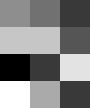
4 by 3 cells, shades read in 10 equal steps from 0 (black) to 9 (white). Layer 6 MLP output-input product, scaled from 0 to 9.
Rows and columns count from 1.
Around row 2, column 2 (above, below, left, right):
4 2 7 3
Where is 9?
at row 4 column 1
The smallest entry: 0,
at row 3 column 1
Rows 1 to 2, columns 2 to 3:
4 2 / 7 3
